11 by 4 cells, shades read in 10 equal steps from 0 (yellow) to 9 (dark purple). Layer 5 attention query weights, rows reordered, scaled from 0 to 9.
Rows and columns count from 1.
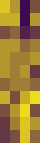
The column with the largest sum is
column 4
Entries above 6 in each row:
1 1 2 0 0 1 0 0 0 1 1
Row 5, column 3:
4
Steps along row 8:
up down down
